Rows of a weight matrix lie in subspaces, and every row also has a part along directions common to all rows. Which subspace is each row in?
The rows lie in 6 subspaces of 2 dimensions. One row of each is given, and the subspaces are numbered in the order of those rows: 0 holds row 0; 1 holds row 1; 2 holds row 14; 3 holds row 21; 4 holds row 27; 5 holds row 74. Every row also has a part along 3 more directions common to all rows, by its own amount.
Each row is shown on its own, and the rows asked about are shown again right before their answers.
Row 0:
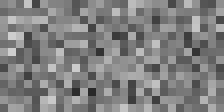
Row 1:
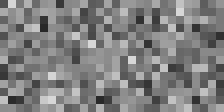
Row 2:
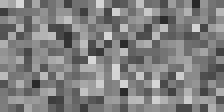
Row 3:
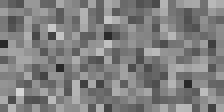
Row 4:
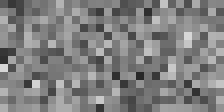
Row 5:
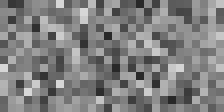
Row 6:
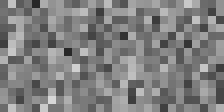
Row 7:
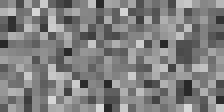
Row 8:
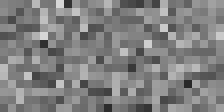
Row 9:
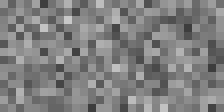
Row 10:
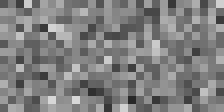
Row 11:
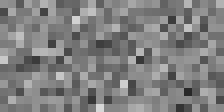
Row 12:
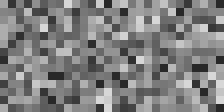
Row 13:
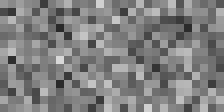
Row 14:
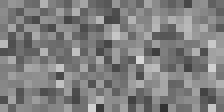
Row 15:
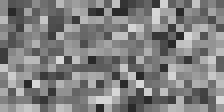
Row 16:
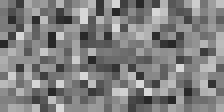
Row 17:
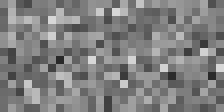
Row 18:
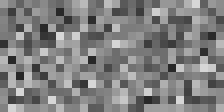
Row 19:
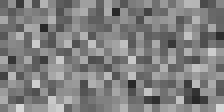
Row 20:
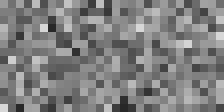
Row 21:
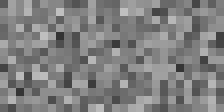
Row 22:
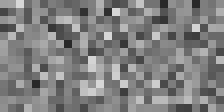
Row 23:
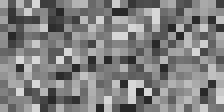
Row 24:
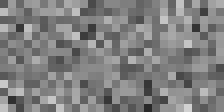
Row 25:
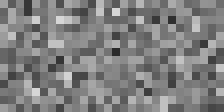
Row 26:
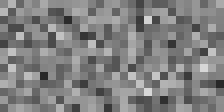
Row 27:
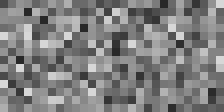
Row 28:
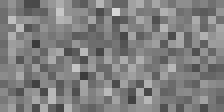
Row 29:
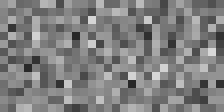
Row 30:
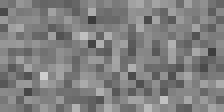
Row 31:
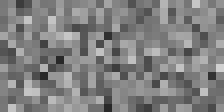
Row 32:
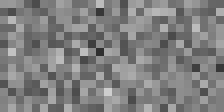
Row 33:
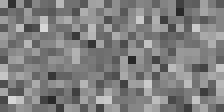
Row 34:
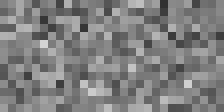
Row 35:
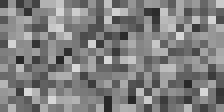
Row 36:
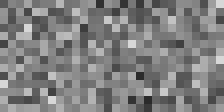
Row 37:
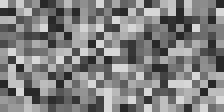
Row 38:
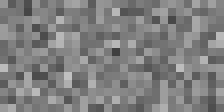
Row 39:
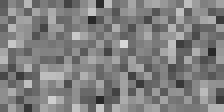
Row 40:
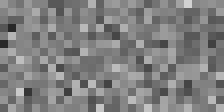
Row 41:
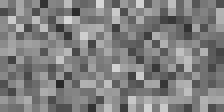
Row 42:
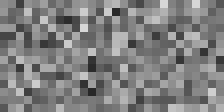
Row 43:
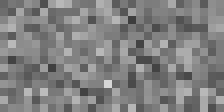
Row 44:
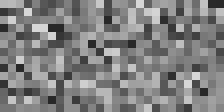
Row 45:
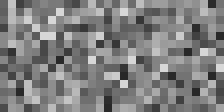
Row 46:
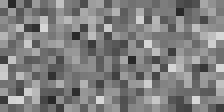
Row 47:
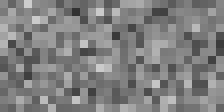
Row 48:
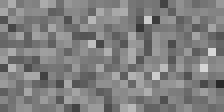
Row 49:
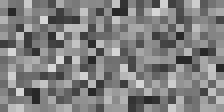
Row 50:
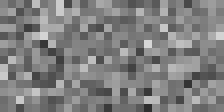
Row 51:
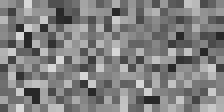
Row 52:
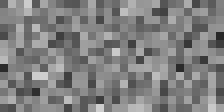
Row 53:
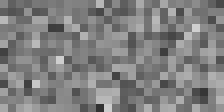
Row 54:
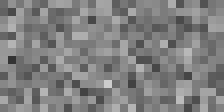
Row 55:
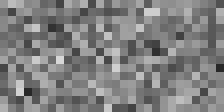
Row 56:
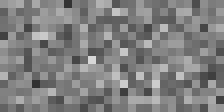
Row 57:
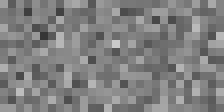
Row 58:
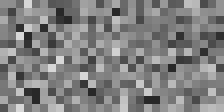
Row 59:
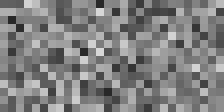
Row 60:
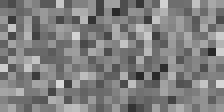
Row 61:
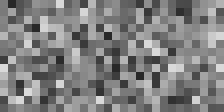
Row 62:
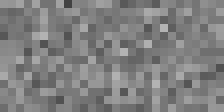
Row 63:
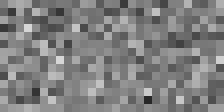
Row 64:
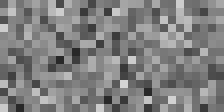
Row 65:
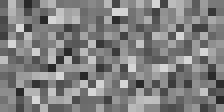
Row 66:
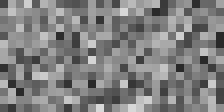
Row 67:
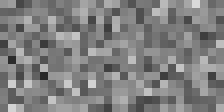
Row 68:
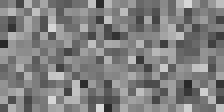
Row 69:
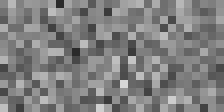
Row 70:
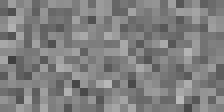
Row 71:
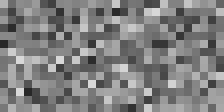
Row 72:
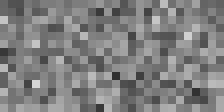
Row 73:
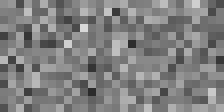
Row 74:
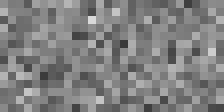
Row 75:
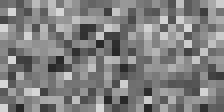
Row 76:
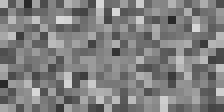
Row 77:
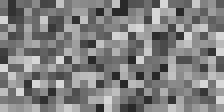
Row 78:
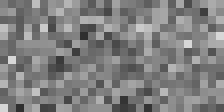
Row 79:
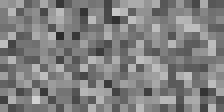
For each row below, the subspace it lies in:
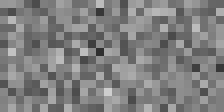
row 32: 0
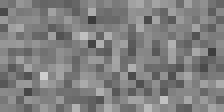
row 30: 5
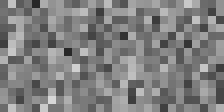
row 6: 0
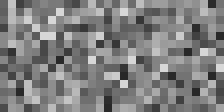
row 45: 3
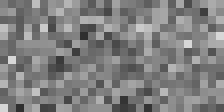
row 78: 1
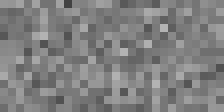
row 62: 4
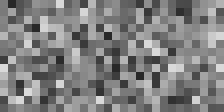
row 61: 1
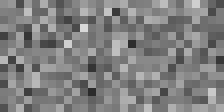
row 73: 4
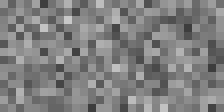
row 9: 2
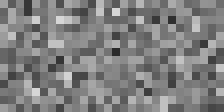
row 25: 3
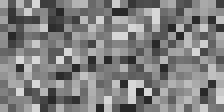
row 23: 0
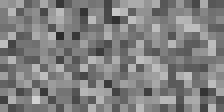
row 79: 2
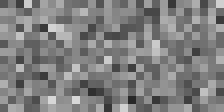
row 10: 0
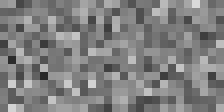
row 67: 3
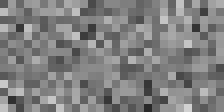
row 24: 1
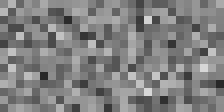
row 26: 5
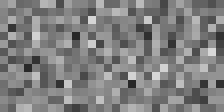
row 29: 5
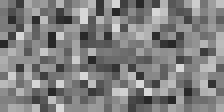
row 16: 1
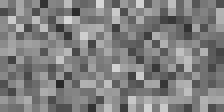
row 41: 2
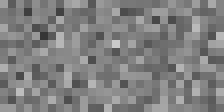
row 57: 3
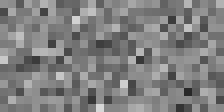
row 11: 1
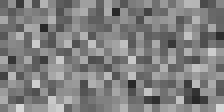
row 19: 5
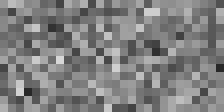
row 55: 1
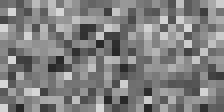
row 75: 1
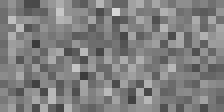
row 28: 0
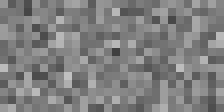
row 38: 3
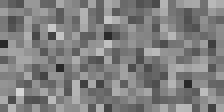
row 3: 2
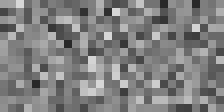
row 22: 4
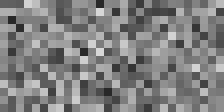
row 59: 0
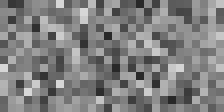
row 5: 1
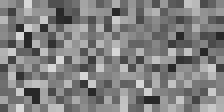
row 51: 0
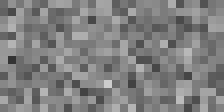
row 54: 2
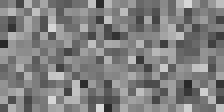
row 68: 2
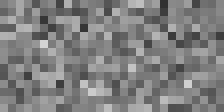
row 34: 4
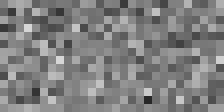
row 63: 4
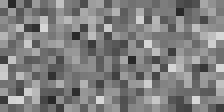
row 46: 1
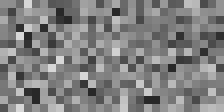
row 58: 0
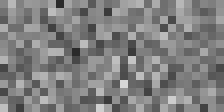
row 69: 1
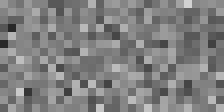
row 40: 2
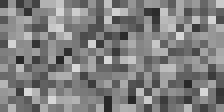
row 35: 0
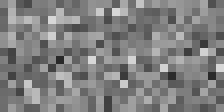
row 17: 3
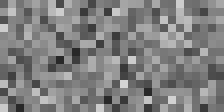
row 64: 1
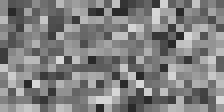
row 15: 5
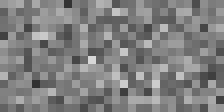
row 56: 4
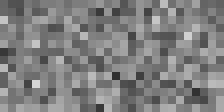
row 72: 5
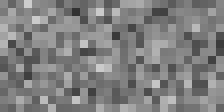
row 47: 0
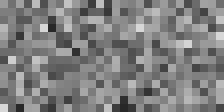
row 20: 1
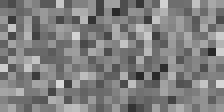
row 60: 5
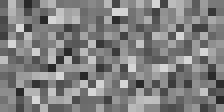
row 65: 0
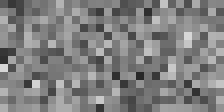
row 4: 5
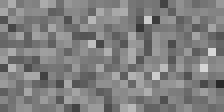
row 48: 5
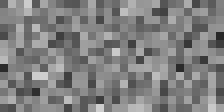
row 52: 3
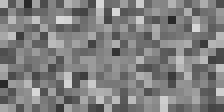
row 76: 3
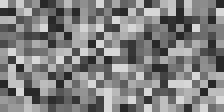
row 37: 2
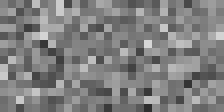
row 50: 4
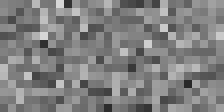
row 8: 4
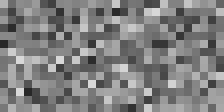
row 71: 2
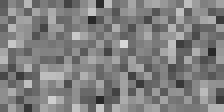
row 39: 5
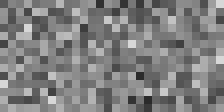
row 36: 4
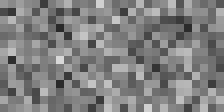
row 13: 2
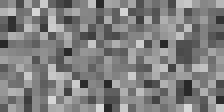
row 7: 2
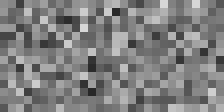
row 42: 4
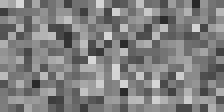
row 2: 4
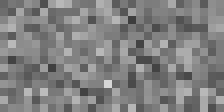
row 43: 2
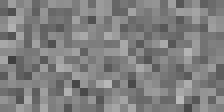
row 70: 2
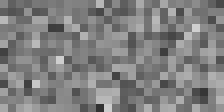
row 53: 5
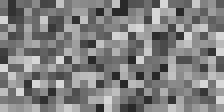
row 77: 5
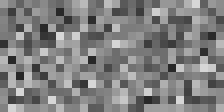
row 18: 3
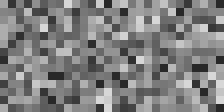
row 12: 4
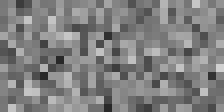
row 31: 3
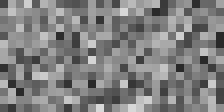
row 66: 3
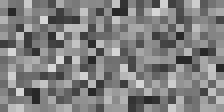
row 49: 0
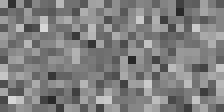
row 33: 1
